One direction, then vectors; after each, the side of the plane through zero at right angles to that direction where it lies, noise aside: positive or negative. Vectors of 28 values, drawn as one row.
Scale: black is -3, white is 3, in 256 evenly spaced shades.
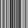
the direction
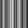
negative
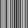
positive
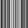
negative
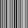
positive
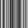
positive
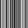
positive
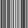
negative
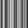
negative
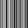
positive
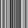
positive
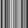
negative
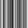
positive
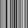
positive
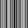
positive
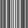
negative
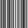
negative
